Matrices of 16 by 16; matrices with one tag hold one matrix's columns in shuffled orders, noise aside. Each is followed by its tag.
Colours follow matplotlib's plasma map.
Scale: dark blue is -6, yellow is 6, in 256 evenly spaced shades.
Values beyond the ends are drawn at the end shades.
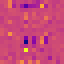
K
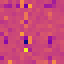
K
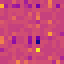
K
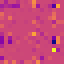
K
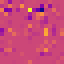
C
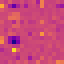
K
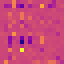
K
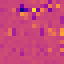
C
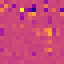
C
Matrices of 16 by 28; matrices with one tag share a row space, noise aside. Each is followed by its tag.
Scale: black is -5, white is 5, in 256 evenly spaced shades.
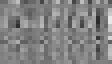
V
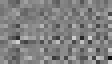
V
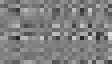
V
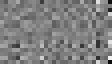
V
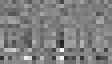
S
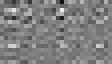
S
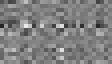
S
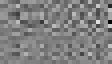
V
